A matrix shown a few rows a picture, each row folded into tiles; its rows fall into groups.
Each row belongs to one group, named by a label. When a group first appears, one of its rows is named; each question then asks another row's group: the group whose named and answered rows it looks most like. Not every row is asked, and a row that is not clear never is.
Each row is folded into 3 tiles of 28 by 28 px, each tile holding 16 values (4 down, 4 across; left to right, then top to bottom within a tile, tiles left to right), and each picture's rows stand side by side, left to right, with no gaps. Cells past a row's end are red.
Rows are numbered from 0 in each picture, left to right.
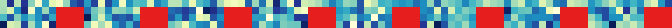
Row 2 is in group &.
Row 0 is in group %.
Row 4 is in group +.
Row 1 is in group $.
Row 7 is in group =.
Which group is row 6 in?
$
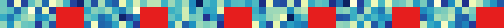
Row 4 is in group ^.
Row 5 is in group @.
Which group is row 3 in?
@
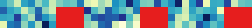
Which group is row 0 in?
@
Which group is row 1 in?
=
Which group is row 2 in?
$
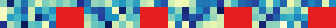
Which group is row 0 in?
%
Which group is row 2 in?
=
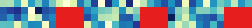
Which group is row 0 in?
&
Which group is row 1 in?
@
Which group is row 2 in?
$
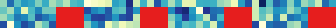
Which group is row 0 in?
%
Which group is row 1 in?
=
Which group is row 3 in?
%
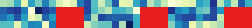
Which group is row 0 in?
&
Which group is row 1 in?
$
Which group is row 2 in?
=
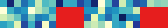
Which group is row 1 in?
$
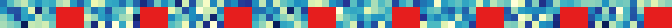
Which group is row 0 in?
=
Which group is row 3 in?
&
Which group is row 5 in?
^
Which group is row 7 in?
&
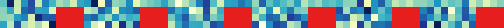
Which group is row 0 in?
%
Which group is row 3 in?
%
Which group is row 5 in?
&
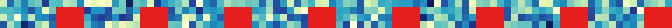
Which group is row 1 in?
=
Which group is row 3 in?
%
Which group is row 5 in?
^
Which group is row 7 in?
$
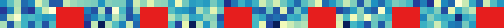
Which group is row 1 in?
&
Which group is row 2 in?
+
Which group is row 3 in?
=
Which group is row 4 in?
@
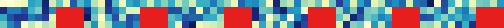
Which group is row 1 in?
$
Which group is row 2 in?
=
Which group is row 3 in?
^
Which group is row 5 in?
^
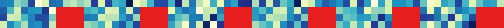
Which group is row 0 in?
$
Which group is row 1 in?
@
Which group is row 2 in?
+
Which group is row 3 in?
@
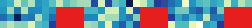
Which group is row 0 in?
^
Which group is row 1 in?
@
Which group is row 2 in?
^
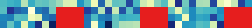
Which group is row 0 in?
&
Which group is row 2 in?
%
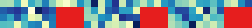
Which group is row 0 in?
&
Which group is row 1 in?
%
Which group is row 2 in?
=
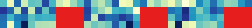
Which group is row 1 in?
$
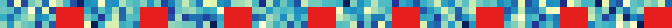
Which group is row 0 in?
@
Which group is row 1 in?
@
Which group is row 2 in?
$
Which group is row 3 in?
^
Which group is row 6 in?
$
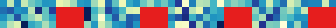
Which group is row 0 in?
&
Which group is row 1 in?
$
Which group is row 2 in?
^
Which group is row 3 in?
+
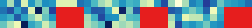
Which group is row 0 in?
&
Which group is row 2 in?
@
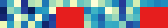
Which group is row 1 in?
@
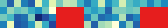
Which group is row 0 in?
%
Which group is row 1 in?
+
